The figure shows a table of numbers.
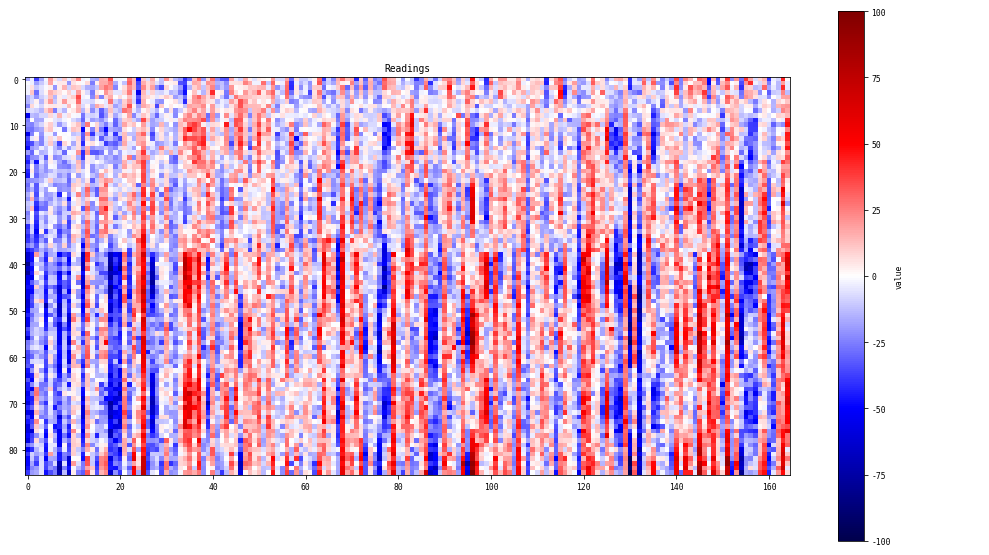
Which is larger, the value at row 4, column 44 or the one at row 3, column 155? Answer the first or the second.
the second
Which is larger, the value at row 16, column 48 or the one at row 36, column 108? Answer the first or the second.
the first
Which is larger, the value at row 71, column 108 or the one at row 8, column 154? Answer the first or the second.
the second
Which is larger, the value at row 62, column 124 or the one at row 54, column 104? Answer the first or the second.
the second
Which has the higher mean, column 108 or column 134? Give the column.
134
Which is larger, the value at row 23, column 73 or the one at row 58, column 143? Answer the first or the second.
the second
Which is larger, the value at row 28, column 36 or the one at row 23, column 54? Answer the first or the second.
the first
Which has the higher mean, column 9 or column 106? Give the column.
106
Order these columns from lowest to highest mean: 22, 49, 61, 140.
22, 61, 49, 140
